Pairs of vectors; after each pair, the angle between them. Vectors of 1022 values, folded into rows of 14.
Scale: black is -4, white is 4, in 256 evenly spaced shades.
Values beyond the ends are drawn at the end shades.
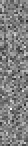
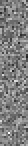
orthogonal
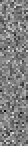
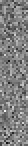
nearly opposite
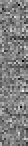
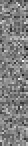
nearly opposite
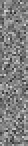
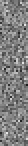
partly aligned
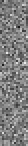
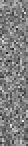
partly opposed
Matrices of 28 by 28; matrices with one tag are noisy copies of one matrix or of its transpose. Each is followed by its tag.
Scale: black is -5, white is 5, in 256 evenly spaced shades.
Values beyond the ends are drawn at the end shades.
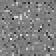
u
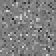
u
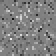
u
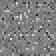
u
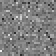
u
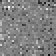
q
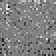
q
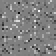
u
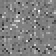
u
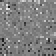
q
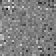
q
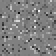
u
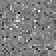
u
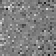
q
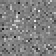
u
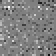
q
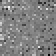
q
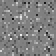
u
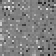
q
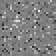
u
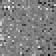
q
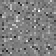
u
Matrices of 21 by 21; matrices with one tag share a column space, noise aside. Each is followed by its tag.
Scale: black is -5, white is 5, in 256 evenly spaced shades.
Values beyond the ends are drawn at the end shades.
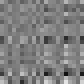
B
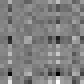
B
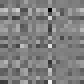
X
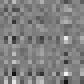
B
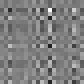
X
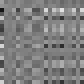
X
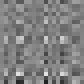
B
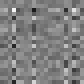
X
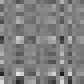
B
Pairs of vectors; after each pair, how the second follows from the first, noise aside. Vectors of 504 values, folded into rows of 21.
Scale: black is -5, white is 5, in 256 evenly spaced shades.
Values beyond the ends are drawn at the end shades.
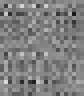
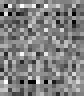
scaled up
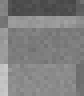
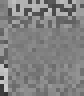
sign-scrambled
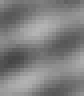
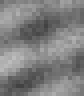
negated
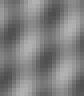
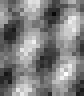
scaled up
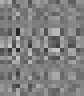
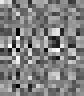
scaled up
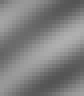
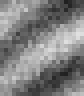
scaled up
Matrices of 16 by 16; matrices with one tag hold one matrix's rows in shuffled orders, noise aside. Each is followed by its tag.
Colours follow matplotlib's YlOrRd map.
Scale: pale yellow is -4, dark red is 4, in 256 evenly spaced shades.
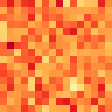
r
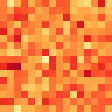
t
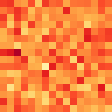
t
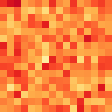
t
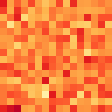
t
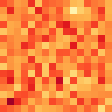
r
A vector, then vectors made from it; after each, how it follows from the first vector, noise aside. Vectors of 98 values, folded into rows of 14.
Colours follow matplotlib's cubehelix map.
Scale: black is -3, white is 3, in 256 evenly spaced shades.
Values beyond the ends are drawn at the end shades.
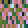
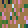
partly zeroed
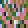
reversed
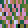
reversed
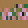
partly zeroed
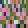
reversed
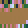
partly zeroed
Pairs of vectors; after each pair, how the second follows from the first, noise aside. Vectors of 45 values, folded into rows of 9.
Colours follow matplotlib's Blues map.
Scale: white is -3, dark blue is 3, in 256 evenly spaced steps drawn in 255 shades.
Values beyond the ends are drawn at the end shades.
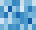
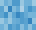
shrunk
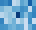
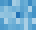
shrunk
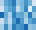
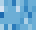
partly zeroed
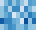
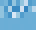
partly zeroed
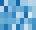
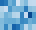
sign-scrambled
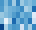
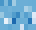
partly zeroed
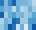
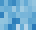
shrunk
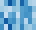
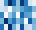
scaled up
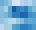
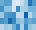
sign-scrambled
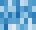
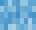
shrunk
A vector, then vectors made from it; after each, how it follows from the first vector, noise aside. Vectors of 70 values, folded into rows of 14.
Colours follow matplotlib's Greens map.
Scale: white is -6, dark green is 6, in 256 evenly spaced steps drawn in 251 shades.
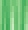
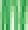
scaled up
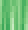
copied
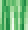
scaled up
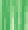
copied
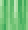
reversed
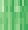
wrapped around
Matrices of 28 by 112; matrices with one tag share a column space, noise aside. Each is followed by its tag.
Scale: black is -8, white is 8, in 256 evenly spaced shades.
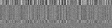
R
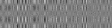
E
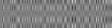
E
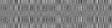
E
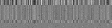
R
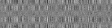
E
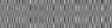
E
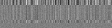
R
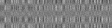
E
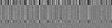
R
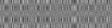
E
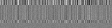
R
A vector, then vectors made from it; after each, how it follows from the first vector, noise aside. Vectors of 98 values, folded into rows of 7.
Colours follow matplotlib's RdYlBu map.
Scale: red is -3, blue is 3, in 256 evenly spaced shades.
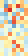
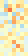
shrunk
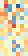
negated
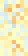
shrunk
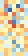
negated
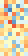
negated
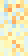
shrunk
